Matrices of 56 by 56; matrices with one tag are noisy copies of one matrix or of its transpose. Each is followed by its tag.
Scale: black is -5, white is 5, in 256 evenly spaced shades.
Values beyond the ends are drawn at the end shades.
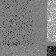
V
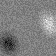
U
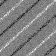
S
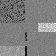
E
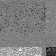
V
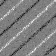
S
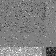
V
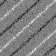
S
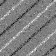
S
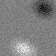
U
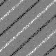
S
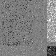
V
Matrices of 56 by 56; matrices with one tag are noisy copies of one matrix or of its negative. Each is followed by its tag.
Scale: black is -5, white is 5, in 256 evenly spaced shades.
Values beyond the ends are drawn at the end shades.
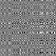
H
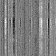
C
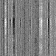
C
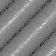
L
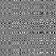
H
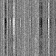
C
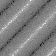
L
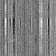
C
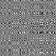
H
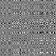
H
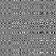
H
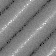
L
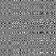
H
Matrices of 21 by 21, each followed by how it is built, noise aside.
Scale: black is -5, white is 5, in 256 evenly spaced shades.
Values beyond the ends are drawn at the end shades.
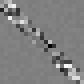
banded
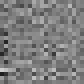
low rank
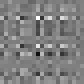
low rank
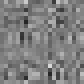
low rank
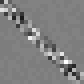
banded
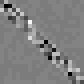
banded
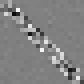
banded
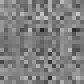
low rank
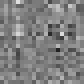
low rank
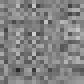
low rank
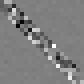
banded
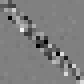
banded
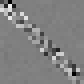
banded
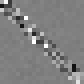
banded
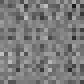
low rank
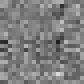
low rank
